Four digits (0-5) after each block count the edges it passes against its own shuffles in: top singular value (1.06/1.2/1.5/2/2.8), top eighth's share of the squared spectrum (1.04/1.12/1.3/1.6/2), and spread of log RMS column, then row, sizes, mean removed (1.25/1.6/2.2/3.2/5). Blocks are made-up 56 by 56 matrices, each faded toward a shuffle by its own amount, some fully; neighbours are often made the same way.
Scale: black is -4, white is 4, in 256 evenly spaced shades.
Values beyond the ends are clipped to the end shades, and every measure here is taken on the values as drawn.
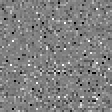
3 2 1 0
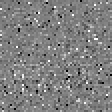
2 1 0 0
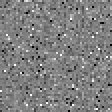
1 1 0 0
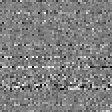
2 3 0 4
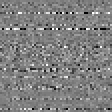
3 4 0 4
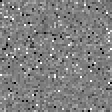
0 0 0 0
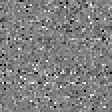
1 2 0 2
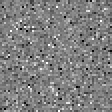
0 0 0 0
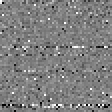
3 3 0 2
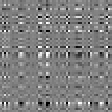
5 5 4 4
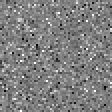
1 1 0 0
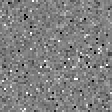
2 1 0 0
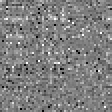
3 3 1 1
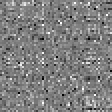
4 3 1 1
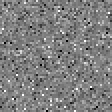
2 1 0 0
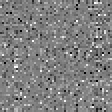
3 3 2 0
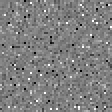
0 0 0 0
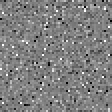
1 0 0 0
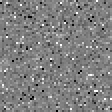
0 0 0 0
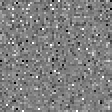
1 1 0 1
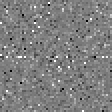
2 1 0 1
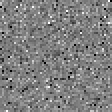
0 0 0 0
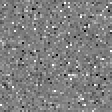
1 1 0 1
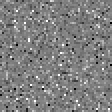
0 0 0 0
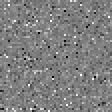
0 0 0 0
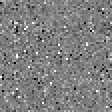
1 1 0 1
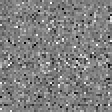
1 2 1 2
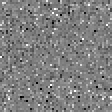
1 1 0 0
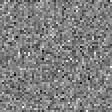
0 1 0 1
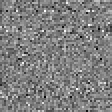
1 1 0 2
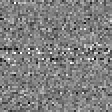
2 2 0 3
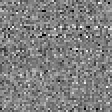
1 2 0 2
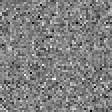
0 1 0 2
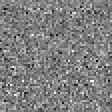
0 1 0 2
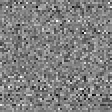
1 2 0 3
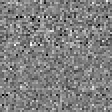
1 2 0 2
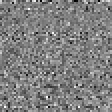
1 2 0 3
